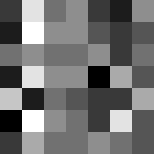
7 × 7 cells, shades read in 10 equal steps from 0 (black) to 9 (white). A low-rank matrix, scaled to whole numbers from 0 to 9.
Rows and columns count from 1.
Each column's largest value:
7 9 5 5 5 8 6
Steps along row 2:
up down same down down up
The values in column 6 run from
1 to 8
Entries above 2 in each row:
4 5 6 5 4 5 6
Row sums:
27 28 28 28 25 31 28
